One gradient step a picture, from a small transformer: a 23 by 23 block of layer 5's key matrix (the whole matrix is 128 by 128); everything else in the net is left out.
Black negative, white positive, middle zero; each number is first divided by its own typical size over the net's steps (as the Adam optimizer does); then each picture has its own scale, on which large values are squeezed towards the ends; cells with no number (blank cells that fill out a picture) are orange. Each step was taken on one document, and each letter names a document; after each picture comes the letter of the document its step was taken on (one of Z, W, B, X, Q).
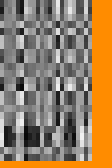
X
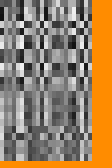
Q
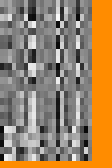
Q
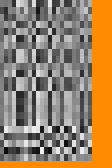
X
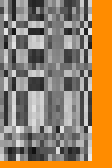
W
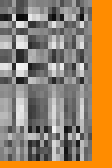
Q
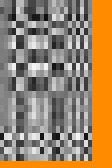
Q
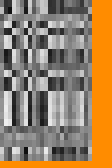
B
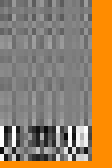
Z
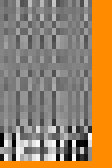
Z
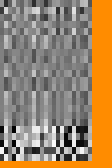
Z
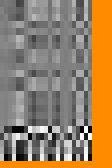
Z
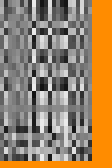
X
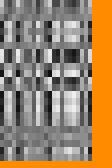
B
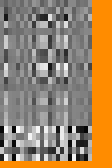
Z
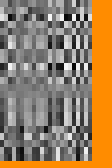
Q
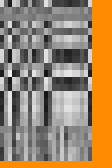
B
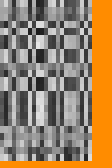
W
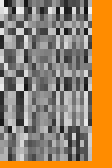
X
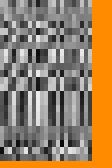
B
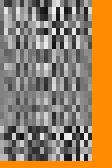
Q
